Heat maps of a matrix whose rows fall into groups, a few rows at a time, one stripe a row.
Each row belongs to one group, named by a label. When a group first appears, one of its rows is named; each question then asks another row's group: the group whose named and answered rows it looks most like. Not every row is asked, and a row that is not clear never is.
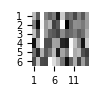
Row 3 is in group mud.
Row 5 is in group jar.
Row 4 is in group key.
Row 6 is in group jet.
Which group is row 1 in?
mud
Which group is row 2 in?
mud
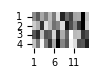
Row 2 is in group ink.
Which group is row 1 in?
key
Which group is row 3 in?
jar
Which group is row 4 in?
jar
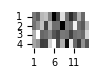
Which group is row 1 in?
mud
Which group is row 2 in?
key
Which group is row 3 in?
ink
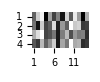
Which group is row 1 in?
key
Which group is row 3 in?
jar
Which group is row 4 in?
jar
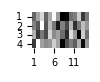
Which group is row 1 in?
key
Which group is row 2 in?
mud
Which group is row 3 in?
jet
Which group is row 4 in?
key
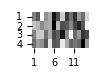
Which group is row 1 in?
mud
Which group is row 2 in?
ink
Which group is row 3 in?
key
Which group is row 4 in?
ink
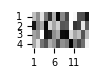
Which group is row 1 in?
jar
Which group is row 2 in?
jet
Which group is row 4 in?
ink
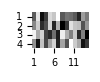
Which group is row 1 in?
jet
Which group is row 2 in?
key
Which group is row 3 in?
jar
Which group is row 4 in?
jar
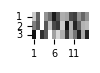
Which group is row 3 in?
jet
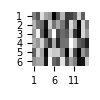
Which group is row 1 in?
mud
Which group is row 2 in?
jet
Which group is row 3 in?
jet
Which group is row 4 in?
jar
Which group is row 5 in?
jet
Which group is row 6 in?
ink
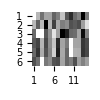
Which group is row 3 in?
key
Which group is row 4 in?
jar
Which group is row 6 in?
mud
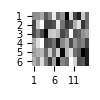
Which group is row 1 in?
jet
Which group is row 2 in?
key
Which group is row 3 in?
jet
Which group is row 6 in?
jar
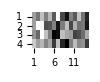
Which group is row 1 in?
key
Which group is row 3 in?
mud
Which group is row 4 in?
key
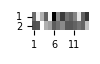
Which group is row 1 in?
key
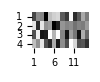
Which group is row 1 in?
jet
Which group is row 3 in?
jet
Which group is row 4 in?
jar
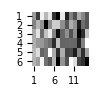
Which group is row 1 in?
mud
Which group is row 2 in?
jet
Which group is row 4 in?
ink
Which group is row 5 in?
ink
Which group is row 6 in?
jar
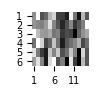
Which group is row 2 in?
ink
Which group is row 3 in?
ink
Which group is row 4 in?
key
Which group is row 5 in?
jet
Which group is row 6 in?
jet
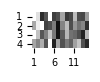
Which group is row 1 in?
ink
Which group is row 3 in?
ink
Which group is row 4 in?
key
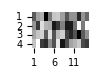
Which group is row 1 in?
jet
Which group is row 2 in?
mud
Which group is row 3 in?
ink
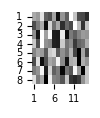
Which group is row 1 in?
jar
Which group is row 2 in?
key
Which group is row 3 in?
mud
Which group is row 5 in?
jet
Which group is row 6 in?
jet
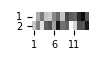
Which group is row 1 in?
ink
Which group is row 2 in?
jar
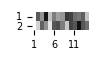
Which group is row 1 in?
ink
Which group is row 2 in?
ink
